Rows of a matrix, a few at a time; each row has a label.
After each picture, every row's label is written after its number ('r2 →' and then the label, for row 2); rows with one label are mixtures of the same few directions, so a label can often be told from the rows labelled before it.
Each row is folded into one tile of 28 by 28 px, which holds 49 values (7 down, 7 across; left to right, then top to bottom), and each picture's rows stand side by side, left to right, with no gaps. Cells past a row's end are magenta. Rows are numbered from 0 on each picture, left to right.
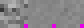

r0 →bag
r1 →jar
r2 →jar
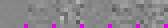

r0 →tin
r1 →bag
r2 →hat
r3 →jar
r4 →bag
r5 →tin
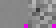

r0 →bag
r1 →jar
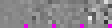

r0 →hat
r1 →hat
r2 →tin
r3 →hat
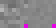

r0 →bag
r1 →jar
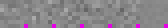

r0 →bag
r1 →hat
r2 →jar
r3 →bag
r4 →jar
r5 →tin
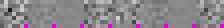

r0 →jar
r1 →tin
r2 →bag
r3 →tin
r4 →hat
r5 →tin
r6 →bag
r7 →jar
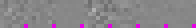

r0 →jar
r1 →hat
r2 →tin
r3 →jar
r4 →bag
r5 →bag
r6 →bag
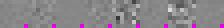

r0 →tin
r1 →jar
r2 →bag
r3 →jar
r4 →hat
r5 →jar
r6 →bag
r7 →tin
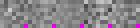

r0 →jar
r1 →tin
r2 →tin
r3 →tin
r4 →tin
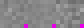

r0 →jar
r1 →tin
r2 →tin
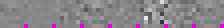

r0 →bag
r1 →tin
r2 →hat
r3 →bag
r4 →jar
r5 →hat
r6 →tin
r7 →bag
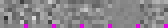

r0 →hat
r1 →hat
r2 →tin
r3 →bag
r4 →jar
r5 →tin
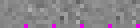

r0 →jar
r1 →bag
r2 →hat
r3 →bag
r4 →hat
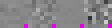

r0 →bag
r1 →jar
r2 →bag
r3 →hat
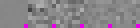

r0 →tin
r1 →bag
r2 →tin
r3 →tin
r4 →hat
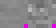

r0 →bag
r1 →bag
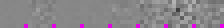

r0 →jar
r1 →jar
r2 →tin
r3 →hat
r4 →bag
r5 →tin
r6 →jar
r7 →tin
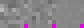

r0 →bag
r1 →hat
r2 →tin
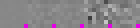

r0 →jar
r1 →tin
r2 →tin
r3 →hat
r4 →bag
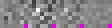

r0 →hat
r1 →jar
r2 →jar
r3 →tin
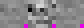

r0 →bag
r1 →bag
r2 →bag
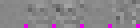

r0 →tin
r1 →bag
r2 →bag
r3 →bag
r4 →hat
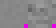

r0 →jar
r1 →bag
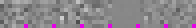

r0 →tin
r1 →tin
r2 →hat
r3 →bag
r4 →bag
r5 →hat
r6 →jar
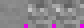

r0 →bag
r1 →bag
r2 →bag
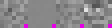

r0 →jar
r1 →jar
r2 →tin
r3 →bag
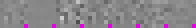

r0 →hat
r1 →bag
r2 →hat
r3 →hat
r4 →hat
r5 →tin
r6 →bag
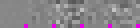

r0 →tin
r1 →hat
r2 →tin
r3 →hat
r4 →bag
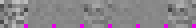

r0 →tin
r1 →jar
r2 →bag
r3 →bag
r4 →bag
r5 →hat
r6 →bag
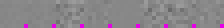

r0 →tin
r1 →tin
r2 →tin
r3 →hat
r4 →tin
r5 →jar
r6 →bag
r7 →hat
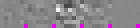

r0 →hat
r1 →bag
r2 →bag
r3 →bag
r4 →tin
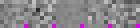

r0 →tin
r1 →jar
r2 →tin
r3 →hat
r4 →tin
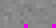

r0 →hat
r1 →bag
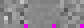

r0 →hat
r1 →tin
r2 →jar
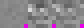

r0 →jar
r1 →bag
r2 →bag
